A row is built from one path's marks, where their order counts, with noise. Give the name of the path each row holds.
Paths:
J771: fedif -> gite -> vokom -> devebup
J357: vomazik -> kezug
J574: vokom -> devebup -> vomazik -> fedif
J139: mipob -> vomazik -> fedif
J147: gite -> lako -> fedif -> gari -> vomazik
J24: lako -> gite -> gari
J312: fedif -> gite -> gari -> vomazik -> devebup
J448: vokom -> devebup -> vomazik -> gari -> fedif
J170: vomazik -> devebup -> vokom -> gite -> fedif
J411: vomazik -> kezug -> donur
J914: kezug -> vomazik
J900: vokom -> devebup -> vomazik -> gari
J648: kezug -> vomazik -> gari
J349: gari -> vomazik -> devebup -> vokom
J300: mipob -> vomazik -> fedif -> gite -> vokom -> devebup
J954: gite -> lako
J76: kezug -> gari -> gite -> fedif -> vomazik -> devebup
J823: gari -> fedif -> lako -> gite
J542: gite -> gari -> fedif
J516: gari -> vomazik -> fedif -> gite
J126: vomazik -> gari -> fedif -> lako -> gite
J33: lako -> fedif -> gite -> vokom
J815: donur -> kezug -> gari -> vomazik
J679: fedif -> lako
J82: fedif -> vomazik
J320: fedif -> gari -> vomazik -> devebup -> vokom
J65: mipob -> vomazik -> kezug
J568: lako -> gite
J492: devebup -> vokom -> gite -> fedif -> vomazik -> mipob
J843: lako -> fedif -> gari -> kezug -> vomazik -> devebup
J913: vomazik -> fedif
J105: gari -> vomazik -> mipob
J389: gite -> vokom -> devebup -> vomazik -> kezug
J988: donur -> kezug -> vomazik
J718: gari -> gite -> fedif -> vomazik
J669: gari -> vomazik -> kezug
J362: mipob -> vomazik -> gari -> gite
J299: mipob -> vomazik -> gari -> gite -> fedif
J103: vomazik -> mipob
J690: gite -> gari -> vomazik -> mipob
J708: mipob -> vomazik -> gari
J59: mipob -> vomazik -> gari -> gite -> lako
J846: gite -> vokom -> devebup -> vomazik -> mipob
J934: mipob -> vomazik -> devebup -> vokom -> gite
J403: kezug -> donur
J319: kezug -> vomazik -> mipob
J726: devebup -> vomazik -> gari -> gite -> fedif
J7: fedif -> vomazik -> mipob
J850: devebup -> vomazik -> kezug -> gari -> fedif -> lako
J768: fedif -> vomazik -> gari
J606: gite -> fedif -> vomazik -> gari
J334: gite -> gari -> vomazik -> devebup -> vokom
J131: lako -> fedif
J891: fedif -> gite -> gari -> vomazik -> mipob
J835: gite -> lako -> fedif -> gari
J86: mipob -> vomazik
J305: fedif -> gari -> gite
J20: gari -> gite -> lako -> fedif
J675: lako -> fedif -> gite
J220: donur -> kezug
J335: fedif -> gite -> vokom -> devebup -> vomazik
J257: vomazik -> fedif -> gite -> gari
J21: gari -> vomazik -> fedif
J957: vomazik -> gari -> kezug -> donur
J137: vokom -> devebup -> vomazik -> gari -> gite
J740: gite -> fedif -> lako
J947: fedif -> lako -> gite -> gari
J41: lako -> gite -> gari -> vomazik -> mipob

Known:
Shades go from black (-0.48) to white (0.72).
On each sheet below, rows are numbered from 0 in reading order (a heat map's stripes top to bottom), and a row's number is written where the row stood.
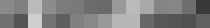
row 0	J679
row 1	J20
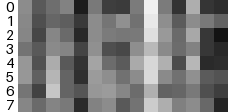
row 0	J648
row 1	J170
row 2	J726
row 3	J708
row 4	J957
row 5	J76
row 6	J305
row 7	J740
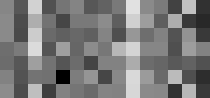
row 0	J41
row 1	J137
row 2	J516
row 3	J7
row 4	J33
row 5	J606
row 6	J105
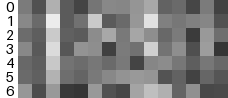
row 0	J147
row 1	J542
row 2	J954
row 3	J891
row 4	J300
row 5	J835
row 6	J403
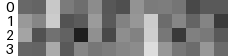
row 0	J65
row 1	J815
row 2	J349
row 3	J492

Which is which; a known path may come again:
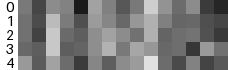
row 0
J299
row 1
J59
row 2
J305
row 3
J954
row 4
J843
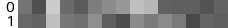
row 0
J20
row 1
J65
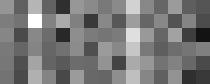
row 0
J76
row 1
J257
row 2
J726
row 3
J934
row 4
J335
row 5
J362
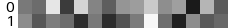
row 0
J103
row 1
J914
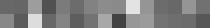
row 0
J492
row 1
J574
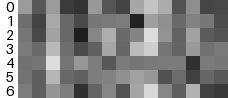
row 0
J403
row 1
J771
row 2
J718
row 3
J82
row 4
J139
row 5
J835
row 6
J768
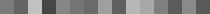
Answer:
J846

